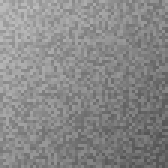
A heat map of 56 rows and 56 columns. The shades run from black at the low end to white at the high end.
The field climbs toward the top left. No regular stripes run through it. The halves do not mirror each other. The bottom right is the ninth with the lowest average. No row or column stands out. The ninth with the highest average is the top left.
